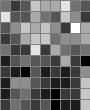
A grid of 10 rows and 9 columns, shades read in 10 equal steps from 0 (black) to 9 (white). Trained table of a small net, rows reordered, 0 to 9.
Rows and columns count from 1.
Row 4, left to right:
2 3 6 7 7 4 5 5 6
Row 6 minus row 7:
-1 2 4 0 2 0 5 0 -5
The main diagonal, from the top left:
4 3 7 7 2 2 1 2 7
